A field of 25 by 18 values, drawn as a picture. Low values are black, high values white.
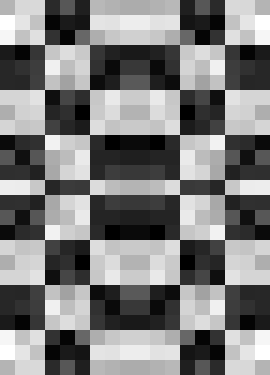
Mirror symmetry: left to right and top to bottom. Histogram: two levels. Slope: none. Average level on the scale: 50%.
